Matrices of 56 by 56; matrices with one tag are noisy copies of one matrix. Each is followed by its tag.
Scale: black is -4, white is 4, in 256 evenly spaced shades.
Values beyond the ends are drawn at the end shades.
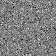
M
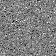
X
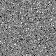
M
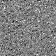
X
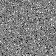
M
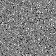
M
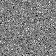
M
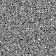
M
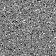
X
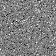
X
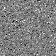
X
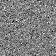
X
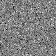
M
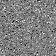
X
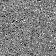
X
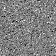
X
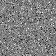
M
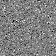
X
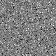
M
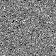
X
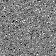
X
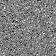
X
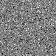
M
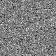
M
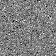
X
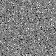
M
